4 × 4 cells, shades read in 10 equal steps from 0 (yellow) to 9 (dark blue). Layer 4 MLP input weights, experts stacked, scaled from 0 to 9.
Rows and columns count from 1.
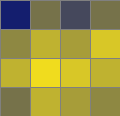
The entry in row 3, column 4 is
2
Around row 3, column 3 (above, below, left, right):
3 3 0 2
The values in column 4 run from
1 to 5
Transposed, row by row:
9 4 2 5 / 5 2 0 2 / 7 3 1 3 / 5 1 2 4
